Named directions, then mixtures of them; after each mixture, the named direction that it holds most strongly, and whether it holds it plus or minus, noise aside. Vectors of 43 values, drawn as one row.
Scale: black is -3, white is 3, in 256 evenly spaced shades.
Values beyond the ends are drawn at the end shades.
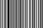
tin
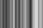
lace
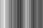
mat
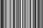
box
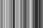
lace, minus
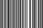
tin, plus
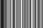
box, plus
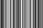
box, plus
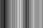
mat, minus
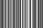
box, plus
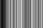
mat, minus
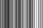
lace, plus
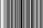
box, minus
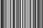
box, plus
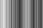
mat, plus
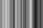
lace, minus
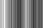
mat, plus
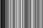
mat, minus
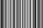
box, plus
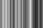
lace, minus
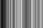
mat, minus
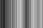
mat, minus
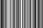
box, plus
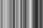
lace, minus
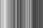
mat, plus
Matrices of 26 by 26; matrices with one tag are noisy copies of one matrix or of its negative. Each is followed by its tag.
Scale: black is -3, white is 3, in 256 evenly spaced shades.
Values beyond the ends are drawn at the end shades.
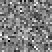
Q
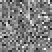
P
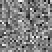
P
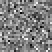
Q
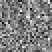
P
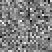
P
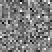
P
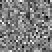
P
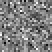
Q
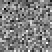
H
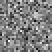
Q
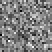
Q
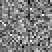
P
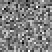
H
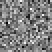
P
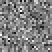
Q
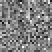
P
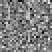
P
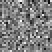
P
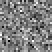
Q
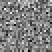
H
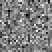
P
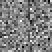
P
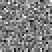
H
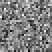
H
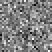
Q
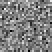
H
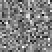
P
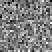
H
